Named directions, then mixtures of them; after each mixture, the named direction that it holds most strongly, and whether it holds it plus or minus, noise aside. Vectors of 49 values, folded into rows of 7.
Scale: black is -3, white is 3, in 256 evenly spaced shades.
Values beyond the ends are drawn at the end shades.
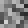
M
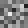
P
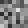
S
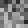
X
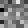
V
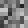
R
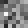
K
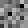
P, minus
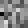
S, plus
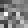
K, plus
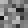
P, minus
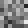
X, minus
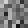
K, minus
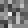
S, minus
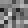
S, minus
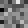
V, plus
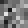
K, plus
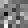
K, minus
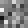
M, plus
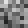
X, minus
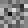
P, minus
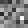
S, plus
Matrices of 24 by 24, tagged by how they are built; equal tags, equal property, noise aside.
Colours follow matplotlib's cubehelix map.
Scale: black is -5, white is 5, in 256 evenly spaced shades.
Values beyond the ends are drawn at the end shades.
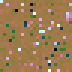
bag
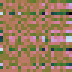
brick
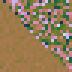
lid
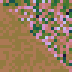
lid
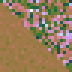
lid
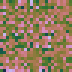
brick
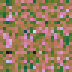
brick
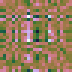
brick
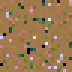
bag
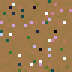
bag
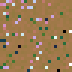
bag
